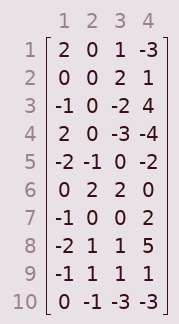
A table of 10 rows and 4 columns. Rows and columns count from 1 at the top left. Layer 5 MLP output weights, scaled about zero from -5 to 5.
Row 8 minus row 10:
-2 2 4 8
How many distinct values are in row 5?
3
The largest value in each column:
2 2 2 5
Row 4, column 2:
0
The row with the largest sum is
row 8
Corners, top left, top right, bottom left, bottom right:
2 -3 0 -3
